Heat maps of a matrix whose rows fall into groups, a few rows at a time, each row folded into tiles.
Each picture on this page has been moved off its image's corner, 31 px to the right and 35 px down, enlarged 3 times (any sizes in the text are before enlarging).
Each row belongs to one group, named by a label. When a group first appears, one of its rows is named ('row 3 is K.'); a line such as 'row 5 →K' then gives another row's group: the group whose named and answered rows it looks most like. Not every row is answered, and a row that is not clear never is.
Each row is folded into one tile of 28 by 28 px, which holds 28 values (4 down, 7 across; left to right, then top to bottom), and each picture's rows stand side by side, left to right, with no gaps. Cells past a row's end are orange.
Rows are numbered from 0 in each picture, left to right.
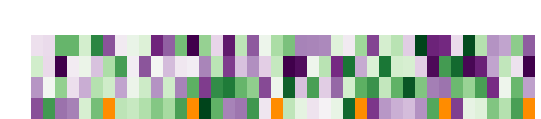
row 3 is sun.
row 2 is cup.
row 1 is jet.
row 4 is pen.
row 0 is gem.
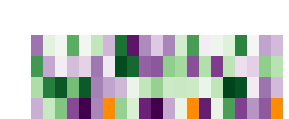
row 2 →pen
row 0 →pen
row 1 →cup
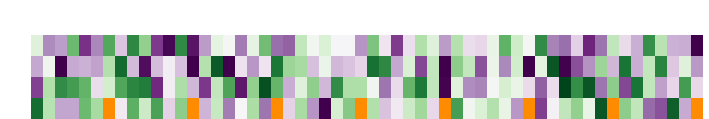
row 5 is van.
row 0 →cup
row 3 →gem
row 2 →gem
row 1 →jet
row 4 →van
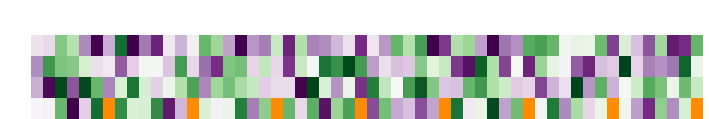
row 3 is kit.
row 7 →cup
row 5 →sun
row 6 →van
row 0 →kit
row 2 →sun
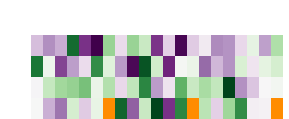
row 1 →sun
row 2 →sun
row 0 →cup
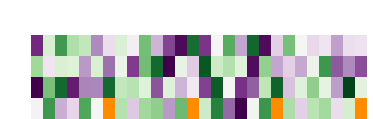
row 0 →gem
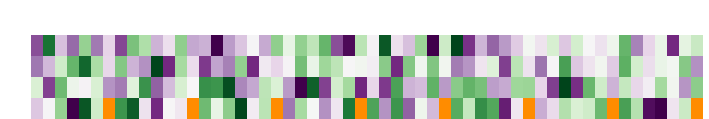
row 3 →kit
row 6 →kit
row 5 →sun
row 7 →cup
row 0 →kit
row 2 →sun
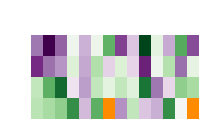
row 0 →sun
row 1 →gem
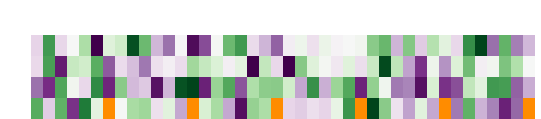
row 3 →kit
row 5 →pen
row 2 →gem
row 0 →kit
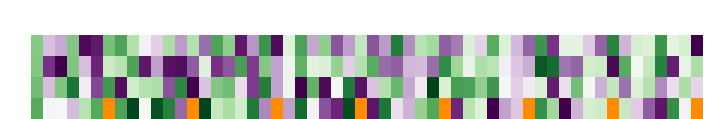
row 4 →gem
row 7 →gem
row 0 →cup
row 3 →kit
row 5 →pen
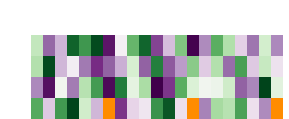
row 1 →jet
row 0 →van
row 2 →jet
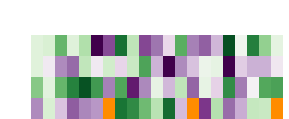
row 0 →pen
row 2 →gem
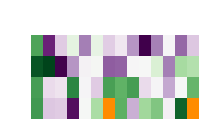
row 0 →cup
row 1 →sun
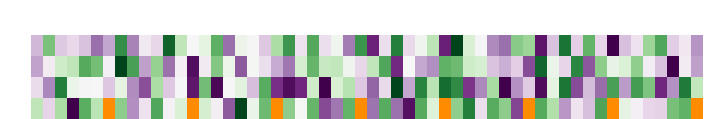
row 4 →gem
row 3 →kit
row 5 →van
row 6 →gem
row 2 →van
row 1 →van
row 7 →gem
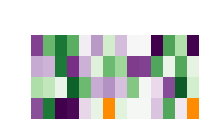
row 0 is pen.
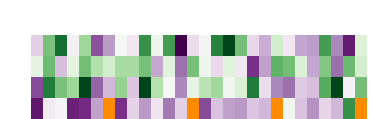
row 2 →pen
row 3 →cup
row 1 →pen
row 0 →pen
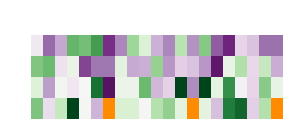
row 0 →van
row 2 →sun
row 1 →jet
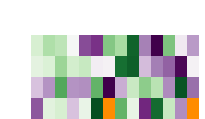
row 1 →van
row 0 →kit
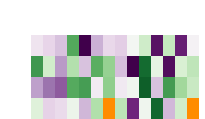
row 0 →cup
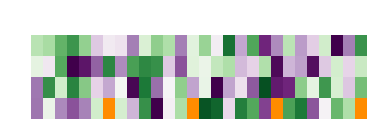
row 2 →van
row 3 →cup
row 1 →kit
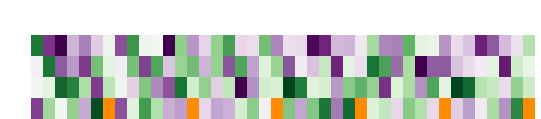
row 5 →sun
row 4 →van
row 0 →cup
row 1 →jet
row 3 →sun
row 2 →jet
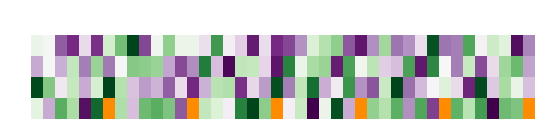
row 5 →kit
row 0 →sun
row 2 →jet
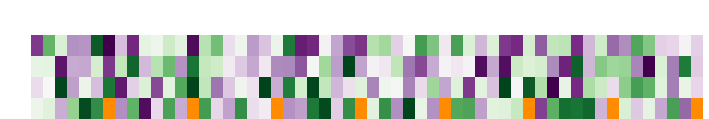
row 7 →jet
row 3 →sun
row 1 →gem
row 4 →van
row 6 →jet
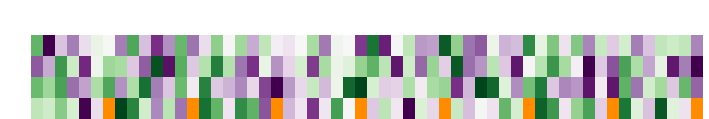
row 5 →cup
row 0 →sun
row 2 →van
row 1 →jet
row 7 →van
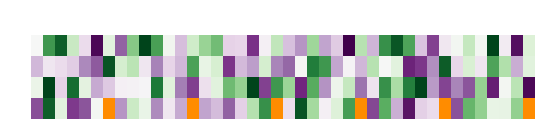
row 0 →pen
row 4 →pen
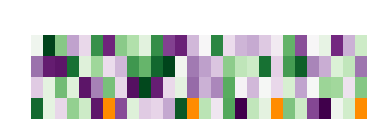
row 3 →cup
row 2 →kit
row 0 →jet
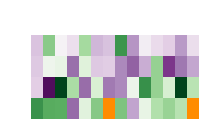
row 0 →kit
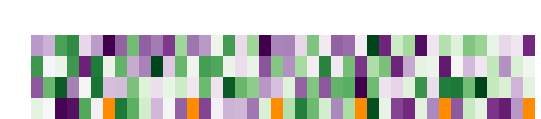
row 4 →cup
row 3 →kit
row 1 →jet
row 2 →pen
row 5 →pen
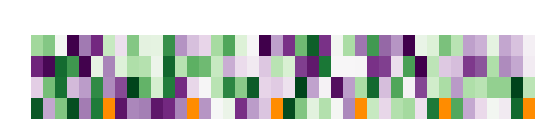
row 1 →pen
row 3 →jet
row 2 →pen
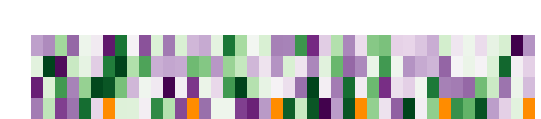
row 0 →gem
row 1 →van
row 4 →van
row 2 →pen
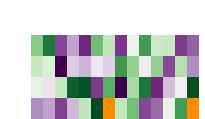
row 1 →gem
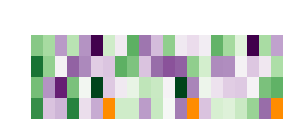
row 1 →van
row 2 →jet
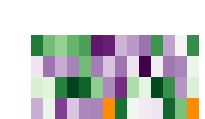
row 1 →cup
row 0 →pen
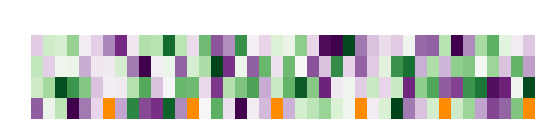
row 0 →pen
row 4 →kit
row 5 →gem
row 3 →jet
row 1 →gem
